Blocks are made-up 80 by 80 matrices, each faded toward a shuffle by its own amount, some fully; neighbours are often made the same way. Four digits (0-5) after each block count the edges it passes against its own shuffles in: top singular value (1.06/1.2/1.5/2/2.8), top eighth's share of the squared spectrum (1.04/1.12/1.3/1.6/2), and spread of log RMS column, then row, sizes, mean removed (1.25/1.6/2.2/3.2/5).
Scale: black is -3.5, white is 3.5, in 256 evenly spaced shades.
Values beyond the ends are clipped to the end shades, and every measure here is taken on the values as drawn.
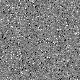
0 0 0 0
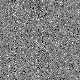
1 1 2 0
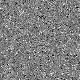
0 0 0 0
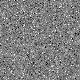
0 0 1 0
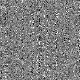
1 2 3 0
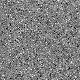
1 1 1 0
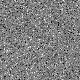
0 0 0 0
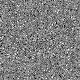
0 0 0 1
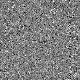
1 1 2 0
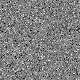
0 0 0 0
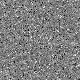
0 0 0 0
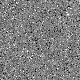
0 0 0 0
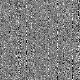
2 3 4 0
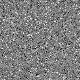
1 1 1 0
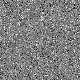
0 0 1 0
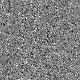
1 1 2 0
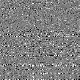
3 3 0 3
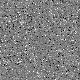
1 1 0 0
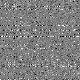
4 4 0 3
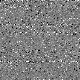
2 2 0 2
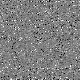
3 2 0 2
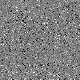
2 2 0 1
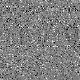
3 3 0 2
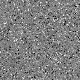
2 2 0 1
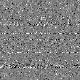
2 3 0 3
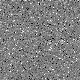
2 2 0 0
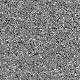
0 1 1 1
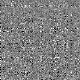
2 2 3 3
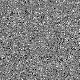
0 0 1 1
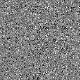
1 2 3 2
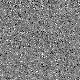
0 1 1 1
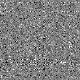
1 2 3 3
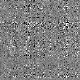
2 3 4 3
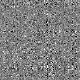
1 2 3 3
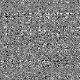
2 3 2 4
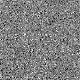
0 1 1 2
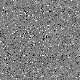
1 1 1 1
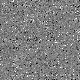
1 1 1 1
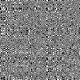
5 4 3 3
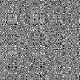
4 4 2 2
